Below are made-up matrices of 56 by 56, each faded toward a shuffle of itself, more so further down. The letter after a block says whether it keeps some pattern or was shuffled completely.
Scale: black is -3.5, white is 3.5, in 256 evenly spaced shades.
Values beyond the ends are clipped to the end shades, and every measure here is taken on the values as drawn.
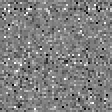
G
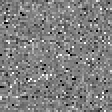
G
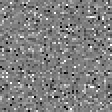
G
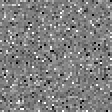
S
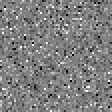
S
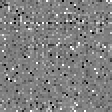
G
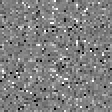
G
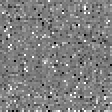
G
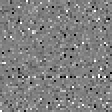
G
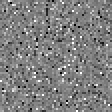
S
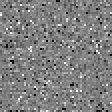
G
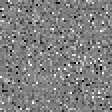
G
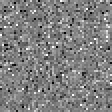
G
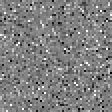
S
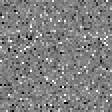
S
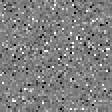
G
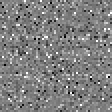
G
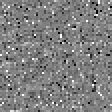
G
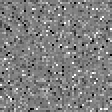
G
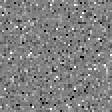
S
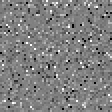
G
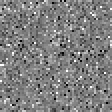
G
